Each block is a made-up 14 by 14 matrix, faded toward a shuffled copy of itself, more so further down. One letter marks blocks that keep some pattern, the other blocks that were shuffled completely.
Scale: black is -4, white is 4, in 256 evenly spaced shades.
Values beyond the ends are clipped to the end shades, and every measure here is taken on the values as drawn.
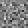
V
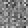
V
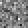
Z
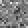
Z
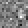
V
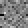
Z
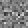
V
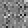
V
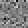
V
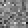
V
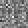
V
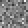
Z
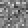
Z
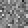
Z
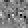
V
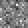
Z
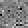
V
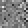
V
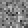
Z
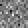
Z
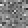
Z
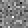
Z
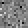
Z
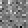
V
